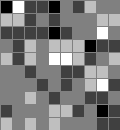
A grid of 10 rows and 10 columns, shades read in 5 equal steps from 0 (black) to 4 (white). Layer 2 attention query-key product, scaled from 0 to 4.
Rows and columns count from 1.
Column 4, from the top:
1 2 1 2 2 2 1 2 2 2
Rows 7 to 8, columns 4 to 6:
1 2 1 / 2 1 2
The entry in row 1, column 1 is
0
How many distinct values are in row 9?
4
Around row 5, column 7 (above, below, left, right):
3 1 4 1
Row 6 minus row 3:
1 1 0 1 2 0 -1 1 -1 0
